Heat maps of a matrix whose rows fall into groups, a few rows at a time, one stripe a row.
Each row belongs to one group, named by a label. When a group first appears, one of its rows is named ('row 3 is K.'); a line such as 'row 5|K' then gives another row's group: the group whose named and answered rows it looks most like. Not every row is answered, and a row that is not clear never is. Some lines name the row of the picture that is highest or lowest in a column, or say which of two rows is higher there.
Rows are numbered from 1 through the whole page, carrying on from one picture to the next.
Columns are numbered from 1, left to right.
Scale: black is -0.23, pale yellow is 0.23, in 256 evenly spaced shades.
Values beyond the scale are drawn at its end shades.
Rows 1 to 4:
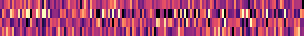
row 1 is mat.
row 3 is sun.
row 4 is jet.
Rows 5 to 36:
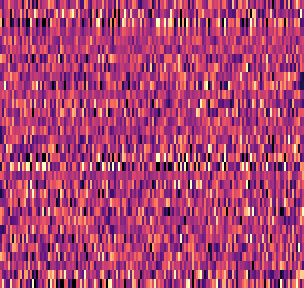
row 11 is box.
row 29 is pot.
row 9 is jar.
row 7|sun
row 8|sun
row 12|pot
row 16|mat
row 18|jet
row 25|pot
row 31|jar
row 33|box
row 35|pot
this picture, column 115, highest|14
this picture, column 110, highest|7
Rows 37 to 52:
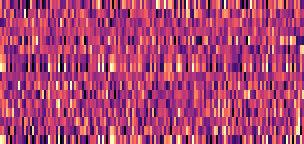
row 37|sun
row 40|pot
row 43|box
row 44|box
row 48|jet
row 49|jet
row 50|pot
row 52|box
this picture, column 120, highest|46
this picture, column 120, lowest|43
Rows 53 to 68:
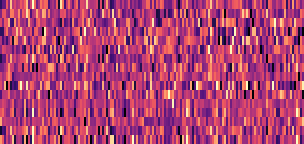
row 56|mat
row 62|pot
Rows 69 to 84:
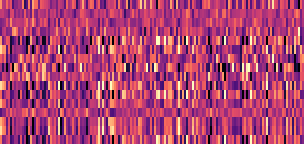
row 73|sun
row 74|box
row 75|pot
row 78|box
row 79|sun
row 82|box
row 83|box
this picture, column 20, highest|76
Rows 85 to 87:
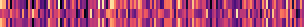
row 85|box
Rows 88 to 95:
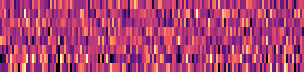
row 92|box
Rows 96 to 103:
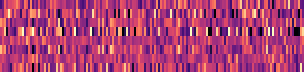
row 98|box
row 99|pot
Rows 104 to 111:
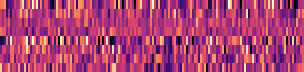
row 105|pot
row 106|pot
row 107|box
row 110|mat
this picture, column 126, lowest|109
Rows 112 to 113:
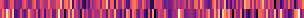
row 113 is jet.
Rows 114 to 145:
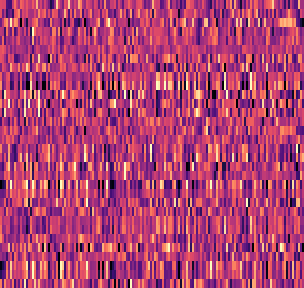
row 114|pot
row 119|box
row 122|sun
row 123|sun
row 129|jet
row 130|pot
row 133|jar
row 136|pot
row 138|sun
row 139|sun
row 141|mat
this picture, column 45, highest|132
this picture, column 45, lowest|141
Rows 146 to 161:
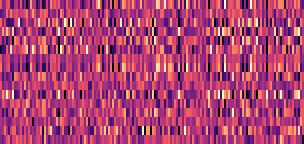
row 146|sun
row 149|jet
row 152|sun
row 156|jet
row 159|jar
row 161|mat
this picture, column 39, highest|151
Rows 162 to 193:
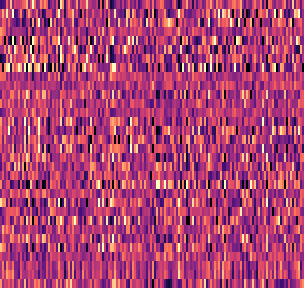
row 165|box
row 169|mat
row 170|box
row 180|jar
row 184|box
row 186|jar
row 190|sun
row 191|jet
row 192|jet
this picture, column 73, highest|182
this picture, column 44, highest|168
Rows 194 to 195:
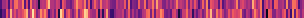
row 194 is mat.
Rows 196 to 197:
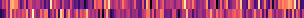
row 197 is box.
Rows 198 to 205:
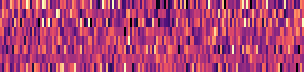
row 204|sun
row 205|jar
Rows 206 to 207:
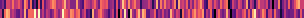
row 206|pot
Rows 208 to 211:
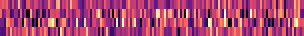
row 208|jet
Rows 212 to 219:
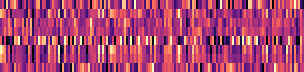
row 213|box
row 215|jar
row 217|box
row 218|box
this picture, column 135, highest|216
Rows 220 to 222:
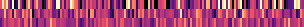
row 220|jet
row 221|jar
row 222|pot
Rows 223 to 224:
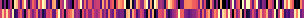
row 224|jet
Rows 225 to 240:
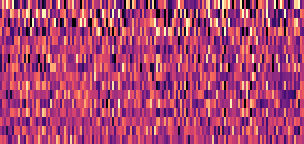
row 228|sun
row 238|sun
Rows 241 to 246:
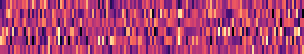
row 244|jet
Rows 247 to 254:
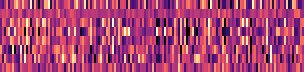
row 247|mat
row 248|jet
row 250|jar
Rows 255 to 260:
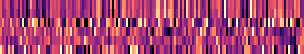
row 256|sun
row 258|mat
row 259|pot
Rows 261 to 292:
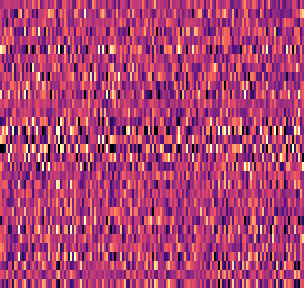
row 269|mat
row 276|box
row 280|sun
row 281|jet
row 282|jar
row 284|mat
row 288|box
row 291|jet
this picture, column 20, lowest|279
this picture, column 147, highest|277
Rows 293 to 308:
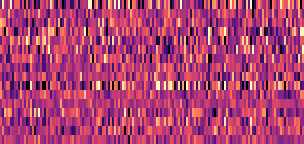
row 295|box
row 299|pot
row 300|sun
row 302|sun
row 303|pot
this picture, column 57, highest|297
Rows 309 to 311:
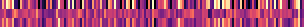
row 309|jet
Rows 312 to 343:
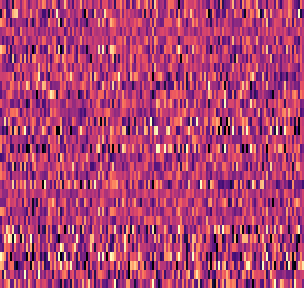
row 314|box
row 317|box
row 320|mat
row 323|sun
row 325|pot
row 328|sun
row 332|mat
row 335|box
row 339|jar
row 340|box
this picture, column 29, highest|313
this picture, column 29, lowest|326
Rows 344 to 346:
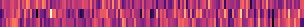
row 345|pot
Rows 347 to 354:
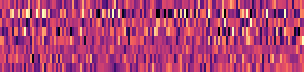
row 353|jar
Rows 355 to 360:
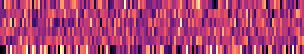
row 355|jar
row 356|pot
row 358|jet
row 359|pot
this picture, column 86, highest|355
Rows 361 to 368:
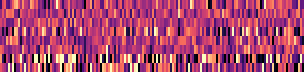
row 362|jet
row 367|jar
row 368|mat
